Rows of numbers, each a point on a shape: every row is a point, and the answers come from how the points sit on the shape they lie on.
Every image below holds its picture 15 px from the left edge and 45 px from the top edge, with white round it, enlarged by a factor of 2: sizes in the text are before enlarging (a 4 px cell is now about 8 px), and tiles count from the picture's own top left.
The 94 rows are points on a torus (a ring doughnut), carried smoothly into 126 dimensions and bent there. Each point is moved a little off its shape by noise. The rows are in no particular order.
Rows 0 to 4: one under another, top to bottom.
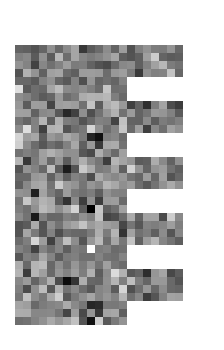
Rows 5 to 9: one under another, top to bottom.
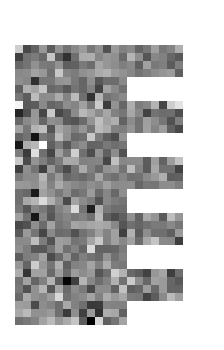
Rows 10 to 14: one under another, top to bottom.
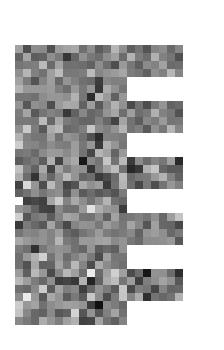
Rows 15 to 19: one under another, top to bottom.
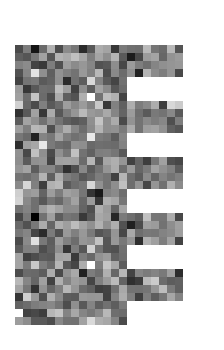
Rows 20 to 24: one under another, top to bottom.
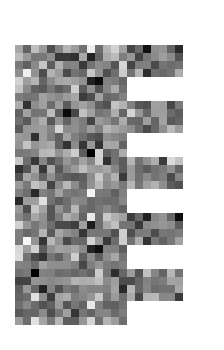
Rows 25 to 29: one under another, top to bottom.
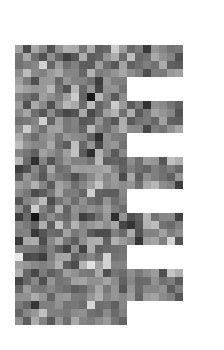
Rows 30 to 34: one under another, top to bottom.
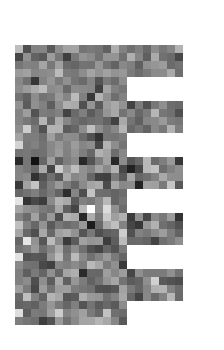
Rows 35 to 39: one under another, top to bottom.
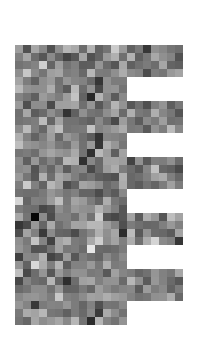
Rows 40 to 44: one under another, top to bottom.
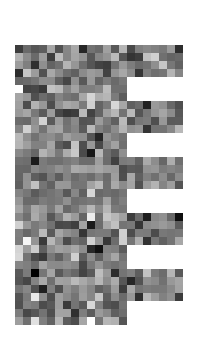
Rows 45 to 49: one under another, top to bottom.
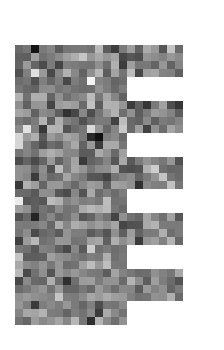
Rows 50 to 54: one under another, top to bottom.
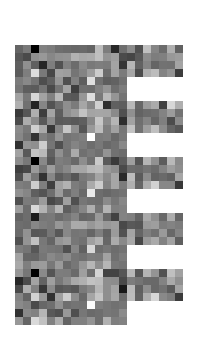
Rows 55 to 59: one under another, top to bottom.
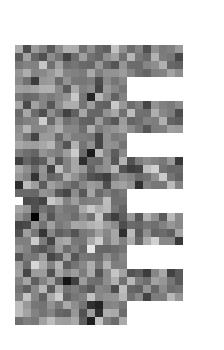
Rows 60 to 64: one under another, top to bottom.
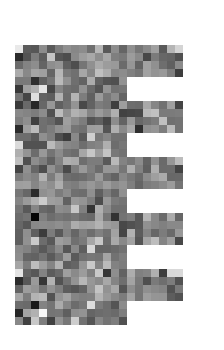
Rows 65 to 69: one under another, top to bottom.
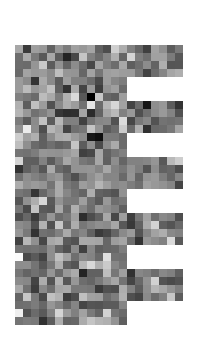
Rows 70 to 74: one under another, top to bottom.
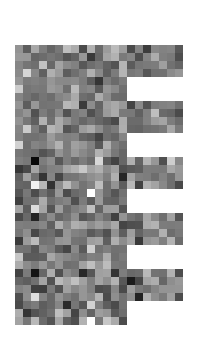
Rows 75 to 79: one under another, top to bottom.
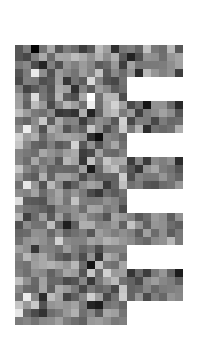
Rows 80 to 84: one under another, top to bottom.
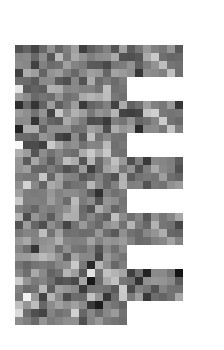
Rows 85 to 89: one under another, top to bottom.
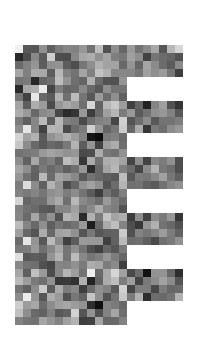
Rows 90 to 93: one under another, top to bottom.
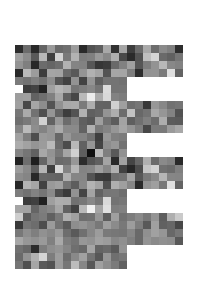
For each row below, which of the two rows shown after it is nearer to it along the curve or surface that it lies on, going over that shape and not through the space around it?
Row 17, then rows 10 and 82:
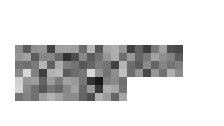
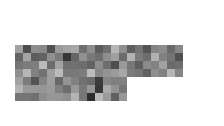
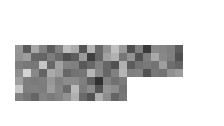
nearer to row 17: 10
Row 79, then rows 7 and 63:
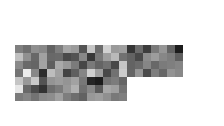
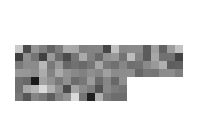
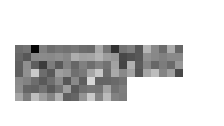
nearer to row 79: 7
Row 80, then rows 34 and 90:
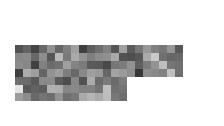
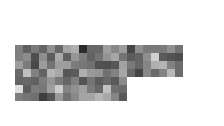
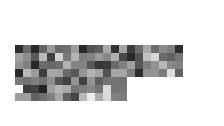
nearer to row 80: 34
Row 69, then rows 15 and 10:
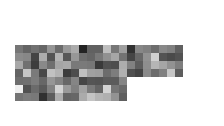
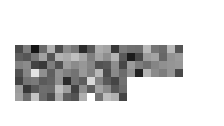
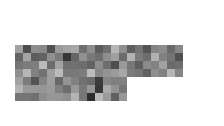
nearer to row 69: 10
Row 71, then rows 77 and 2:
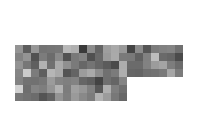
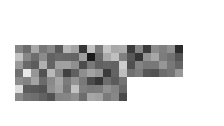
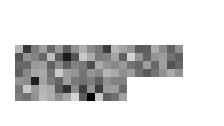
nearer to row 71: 77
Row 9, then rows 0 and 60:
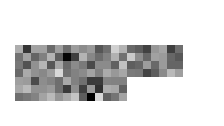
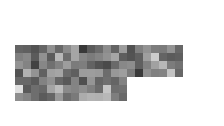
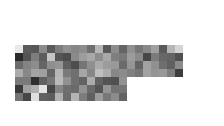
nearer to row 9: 60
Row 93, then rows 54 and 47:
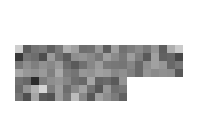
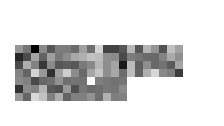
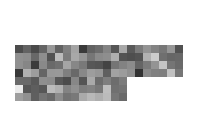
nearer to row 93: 54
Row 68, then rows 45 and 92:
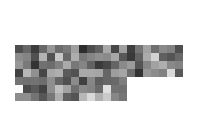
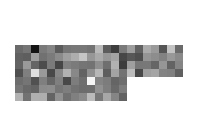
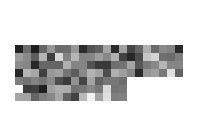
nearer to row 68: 92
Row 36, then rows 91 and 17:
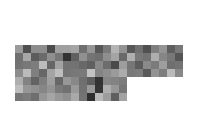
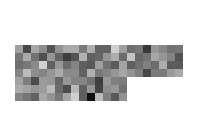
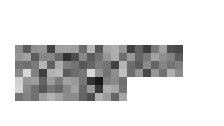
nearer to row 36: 17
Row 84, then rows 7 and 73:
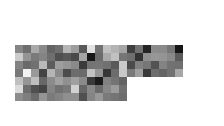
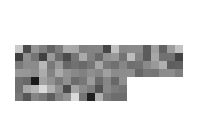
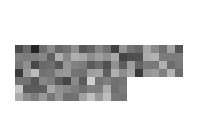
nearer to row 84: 7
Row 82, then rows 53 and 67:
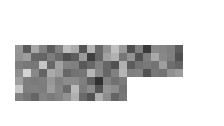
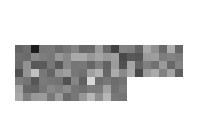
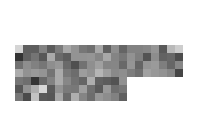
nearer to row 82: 67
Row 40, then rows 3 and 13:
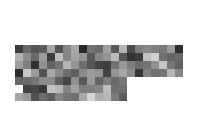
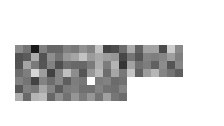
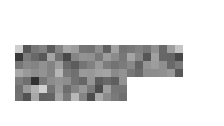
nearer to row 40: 3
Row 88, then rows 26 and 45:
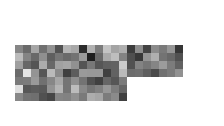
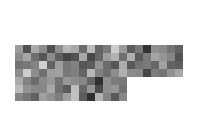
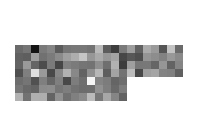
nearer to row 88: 26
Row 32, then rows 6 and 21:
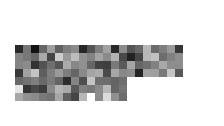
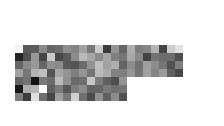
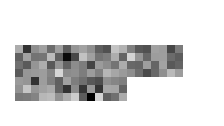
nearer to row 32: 6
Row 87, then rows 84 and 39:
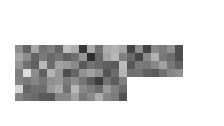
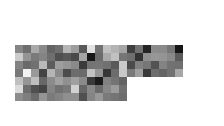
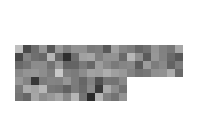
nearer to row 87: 84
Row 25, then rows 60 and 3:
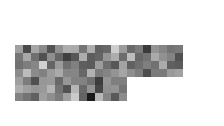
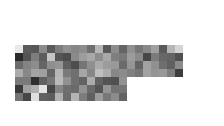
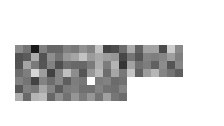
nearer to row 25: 60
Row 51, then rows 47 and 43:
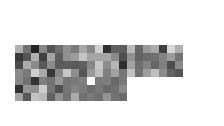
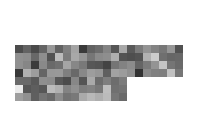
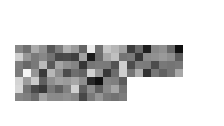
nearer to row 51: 47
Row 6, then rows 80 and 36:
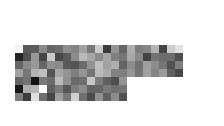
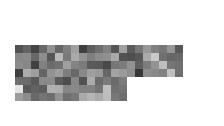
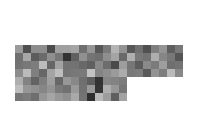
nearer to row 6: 36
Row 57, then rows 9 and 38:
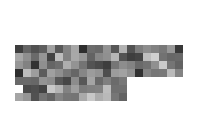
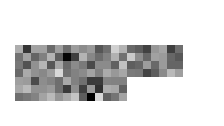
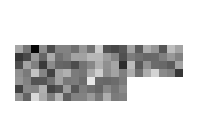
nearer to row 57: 38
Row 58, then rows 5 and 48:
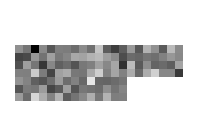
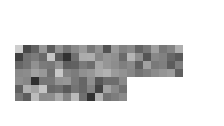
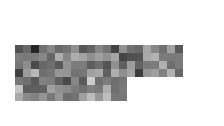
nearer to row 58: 48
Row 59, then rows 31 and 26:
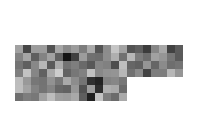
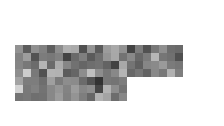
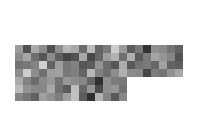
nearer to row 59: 31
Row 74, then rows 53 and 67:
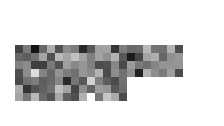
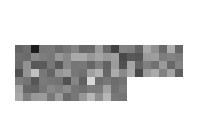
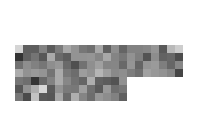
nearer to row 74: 53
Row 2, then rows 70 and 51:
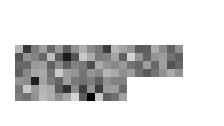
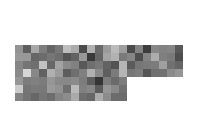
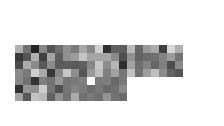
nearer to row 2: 70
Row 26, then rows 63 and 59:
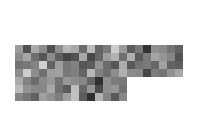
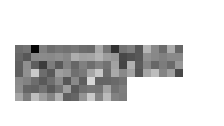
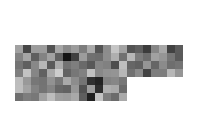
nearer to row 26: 59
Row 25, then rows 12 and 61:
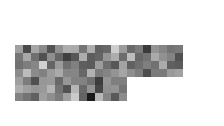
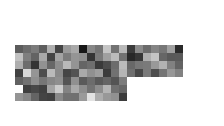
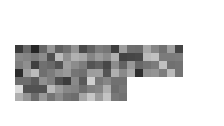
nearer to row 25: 12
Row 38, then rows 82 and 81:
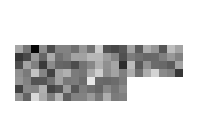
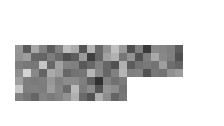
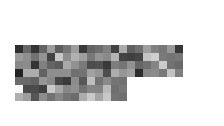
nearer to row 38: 81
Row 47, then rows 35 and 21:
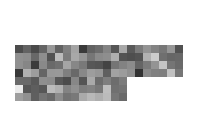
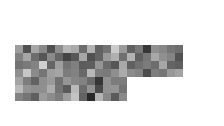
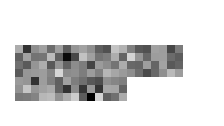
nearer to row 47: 35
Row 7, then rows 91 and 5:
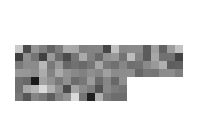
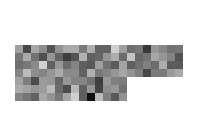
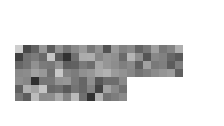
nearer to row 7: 91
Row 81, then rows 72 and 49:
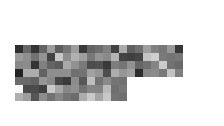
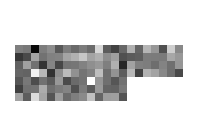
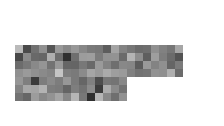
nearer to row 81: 72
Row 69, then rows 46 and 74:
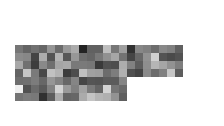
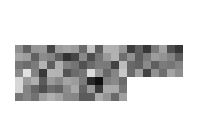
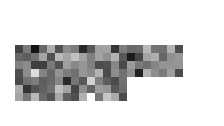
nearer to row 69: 46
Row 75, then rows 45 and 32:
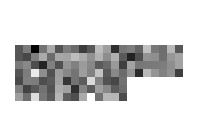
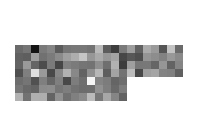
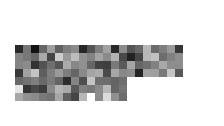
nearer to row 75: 32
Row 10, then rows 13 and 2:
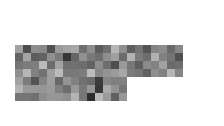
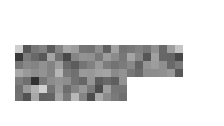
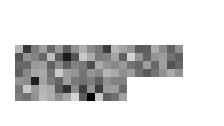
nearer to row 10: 13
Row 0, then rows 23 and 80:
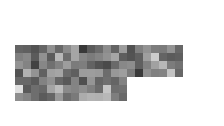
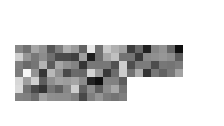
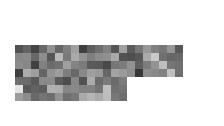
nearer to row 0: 80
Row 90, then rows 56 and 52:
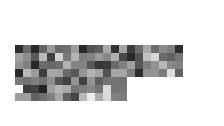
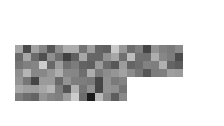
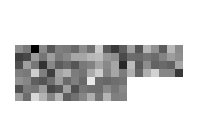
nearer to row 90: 52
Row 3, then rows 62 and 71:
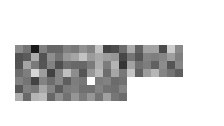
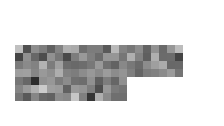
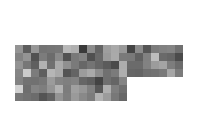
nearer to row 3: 62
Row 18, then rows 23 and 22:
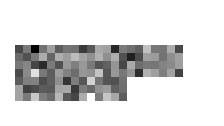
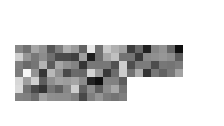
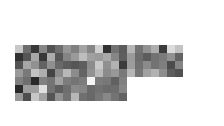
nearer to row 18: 22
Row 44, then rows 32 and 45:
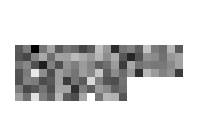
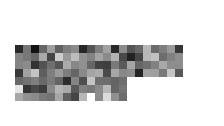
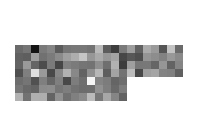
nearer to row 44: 32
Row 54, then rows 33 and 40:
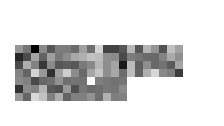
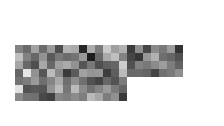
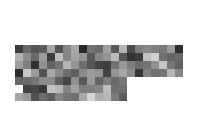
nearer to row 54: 40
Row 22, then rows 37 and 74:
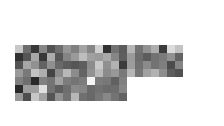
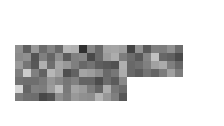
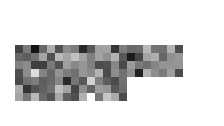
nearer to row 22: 74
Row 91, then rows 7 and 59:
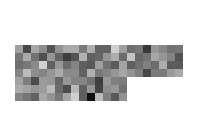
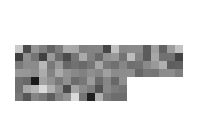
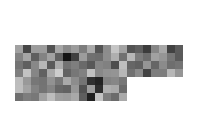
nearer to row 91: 7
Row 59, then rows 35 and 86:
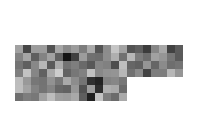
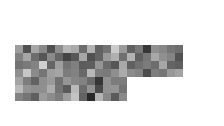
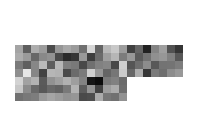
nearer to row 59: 86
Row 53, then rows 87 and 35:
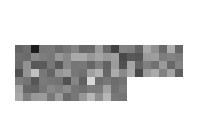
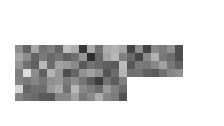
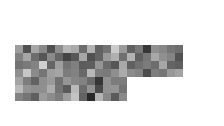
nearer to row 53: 87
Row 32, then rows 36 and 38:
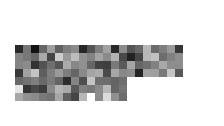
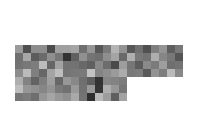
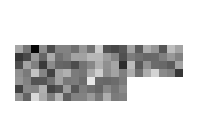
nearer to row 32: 38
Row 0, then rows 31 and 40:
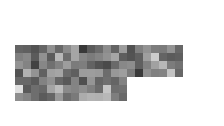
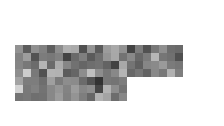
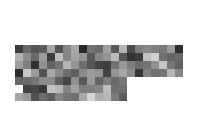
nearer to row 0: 40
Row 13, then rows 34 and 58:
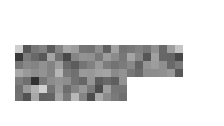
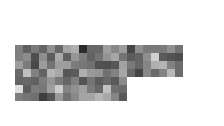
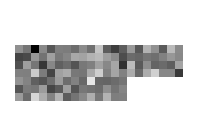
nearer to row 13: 58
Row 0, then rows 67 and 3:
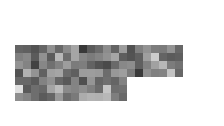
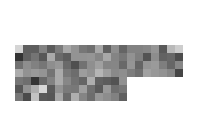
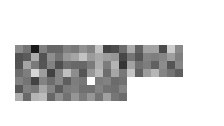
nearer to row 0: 3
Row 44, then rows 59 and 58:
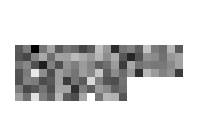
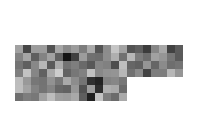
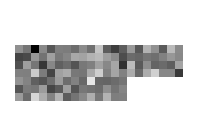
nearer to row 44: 58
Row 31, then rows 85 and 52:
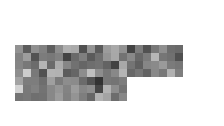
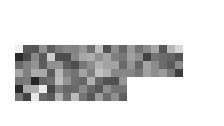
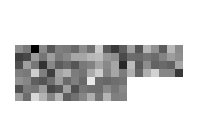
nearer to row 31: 85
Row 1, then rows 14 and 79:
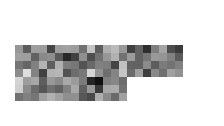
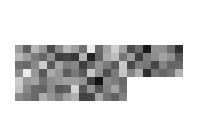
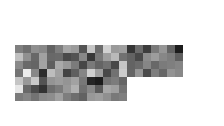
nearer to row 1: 79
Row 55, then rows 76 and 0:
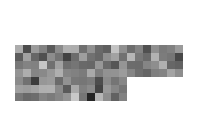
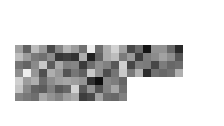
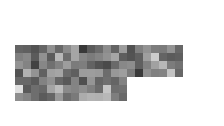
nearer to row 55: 76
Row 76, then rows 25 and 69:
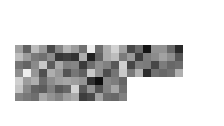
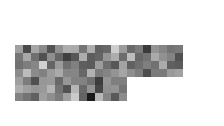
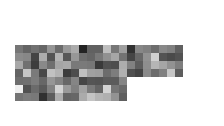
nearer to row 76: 25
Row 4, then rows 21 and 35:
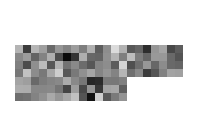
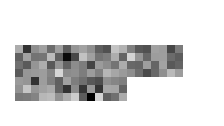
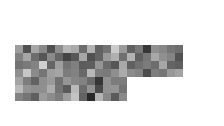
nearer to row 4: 21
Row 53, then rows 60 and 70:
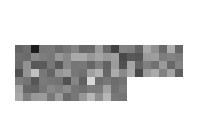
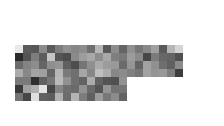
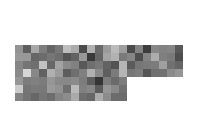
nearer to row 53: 60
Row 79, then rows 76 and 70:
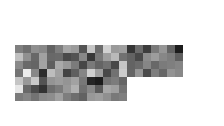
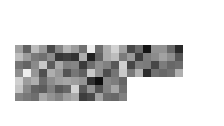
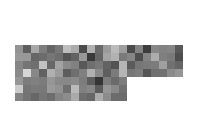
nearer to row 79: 76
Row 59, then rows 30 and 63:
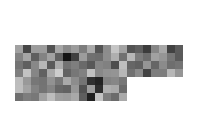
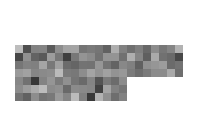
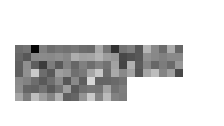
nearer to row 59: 30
